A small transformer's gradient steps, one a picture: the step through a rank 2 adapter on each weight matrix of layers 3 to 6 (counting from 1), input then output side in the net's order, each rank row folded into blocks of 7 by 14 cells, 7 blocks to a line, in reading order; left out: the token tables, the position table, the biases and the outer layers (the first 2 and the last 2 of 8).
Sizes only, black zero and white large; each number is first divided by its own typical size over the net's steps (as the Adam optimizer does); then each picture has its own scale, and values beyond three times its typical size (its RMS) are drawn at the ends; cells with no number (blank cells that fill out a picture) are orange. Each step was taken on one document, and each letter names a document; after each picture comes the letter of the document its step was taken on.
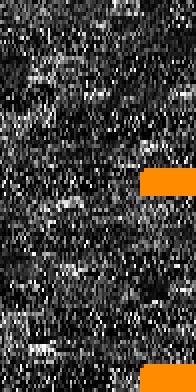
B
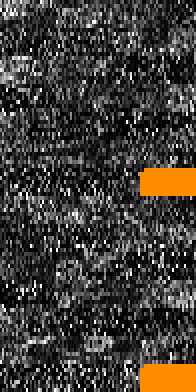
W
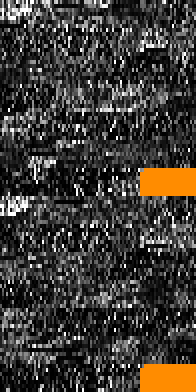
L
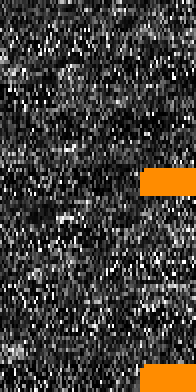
W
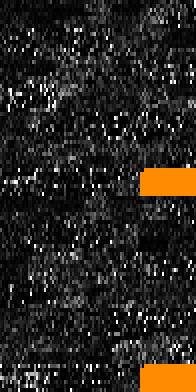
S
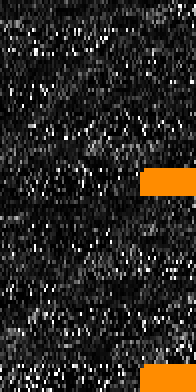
S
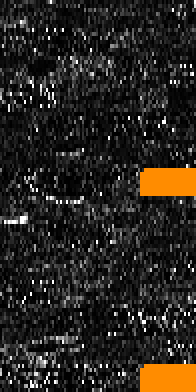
S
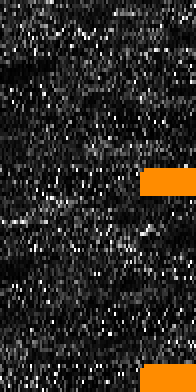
S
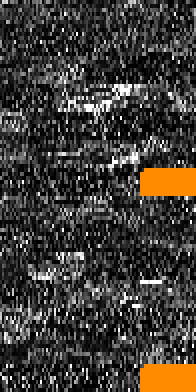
B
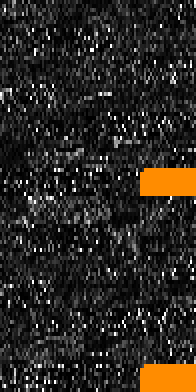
S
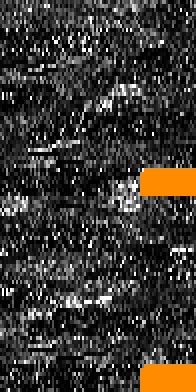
L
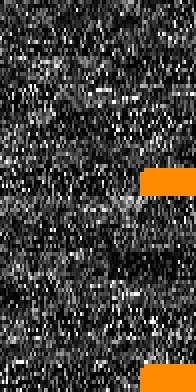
B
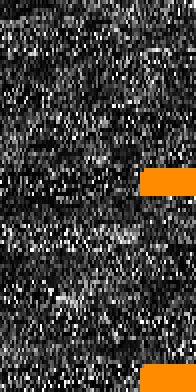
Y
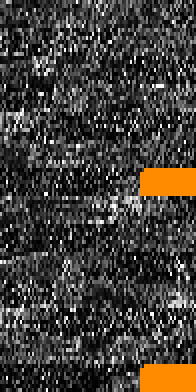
B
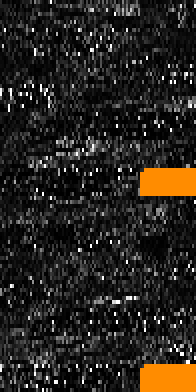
S
